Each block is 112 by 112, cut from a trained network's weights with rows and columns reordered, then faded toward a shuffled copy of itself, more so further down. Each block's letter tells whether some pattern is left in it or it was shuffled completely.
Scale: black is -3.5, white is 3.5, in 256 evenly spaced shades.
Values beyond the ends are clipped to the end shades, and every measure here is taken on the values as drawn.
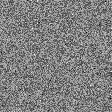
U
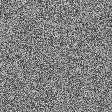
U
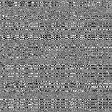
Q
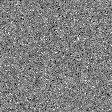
U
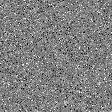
U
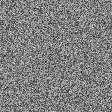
U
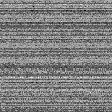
Q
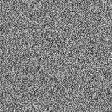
Q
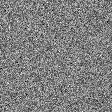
U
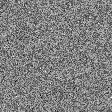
U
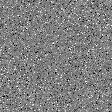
U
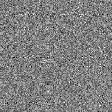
Q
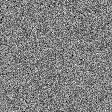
U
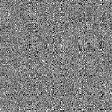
Q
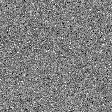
U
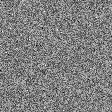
U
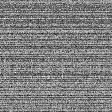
Q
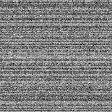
Q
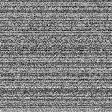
Q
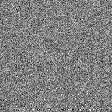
Q
